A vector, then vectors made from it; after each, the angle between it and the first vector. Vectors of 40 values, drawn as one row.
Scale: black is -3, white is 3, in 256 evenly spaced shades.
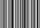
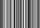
partly opposed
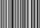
nearly parallel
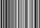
orthogonal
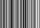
partly aligned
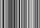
orthogonal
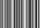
nearly opposite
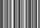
nearly opposite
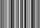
partly aligned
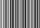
partly aligned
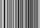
orthogonal
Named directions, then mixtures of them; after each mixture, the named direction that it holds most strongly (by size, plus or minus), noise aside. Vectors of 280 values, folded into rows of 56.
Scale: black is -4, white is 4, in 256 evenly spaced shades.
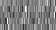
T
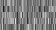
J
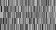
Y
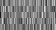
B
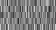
Y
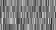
J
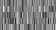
J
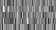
J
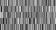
Y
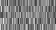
Y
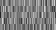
B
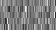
T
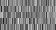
Y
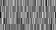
B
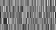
B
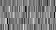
T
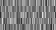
B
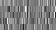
T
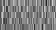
B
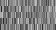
Y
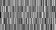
B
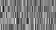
J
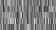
J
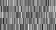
Y
